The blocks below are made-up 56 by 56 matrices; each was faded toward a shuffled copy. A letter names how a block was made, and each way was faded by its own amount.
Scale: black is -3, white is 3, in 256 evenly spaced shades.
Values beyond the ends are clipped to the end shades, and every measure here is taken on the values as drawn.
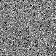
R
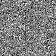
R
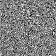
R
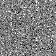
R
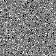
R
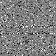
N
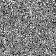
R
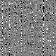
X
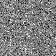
R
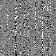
X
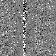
X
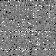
N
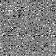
N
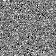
R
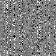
X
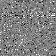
N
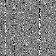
X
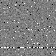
N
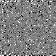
N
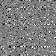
N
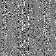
X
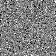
R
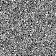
R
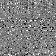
N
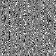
X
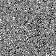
R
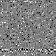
N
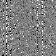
X
